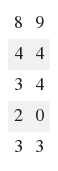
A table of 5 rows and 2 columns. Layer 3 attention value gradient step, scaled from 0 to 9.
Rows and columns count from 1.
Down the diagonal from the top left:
8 4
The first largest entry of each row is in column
2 1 2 1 1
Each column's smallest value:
2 0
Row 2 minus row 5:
1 1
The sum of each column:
20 20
